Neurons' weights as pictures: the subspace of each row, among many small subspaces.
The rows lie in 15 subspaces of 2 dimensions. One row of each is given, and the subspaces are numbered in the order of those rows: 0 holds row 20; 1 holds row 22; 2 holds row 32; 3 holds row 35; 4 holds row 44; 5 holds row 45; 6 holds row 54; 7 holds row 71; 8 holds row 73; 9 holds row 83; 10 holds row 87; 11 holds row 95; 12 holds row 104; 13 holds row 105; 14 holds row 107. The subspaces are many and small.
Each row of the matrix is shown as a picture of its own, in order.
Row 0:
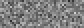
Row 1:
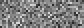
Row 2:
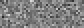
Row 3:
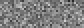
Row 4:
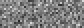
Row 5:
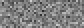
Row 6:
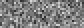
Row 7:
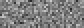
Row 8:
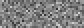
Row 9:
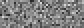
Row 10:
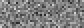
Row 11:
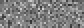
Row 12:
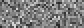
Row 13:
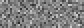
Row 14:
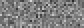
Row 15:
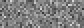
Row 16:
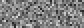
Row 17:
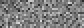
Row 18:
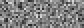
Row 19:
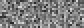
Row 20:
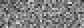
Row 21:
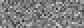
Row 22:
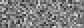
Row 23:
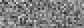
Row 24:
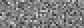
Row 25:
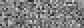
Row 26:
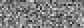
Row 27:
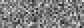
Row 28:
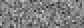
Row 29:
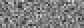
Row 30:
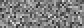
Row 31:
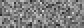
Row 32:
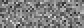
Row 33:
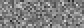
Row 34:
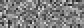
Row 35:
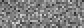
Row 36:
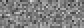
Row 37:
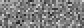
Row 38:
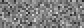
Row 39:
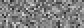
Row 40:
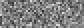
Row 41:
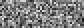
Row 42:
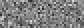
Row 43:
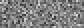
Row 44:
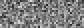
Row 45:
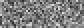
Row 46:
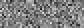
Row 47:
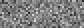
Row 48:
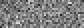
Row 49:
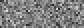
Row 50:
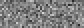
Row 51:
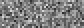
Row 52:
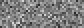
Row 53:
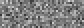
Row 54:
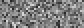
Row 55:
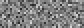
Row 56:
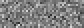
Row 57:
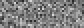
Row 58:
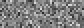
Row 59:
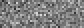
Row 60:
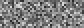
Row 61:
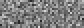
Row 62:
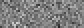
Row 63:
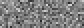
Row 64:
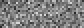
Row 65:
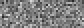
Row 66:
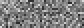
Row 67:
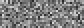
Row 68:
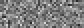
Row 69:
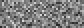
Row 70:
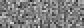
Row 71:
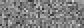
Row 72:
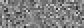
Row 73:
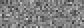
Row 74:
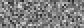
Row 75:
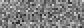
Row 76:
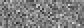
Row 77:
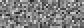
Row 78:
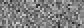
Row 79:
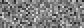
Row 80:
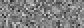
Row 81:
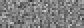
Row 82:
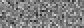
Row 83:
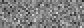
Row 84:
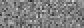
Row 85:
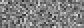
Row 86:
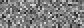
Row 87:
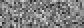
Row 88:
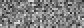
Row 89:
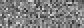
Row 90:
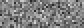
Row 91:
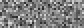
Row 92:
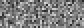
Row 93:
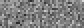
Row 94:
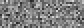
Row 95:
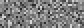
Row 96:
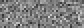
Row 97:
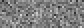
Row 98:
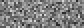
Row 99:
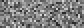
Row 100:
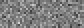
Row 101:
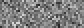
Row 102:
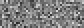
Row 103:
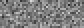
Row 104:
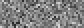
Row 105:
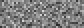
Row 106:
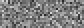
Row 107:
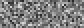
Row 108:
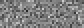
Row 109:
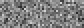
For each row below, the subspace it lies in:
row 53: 8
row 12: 12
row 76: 12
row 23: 1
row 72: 5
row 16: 6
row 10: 0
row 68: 1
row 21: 13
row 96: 2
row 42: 11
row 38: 9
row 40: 5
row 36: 10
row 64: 0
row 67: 8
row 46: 6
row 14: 7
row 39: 6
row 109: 2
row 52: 7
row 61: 4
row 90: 10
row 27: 9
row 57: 11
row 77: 10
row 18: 14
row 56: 2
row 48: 0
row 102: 13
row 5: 13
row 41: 12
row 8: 13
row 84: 7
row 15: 6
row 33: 2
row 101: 12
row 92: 3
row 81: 4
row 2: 5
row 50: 12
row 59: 0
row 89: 7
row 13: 11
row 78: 12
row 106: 8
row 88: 4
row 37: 3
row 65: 13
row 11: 11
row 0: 14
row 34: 1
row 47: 9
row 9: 5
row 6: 10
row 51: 8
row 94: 13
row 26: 12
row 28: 10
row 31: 5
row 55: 11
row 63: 0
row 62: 12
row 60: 2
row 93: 3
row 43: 1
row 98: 8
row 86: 11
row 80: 6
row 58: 6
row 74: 14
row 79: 9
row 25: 7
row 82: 3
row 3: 2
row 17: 0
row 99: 8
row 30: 14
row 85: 1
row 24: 3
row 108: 14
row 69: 13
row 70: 4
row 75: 3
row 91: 1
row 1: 7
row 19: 4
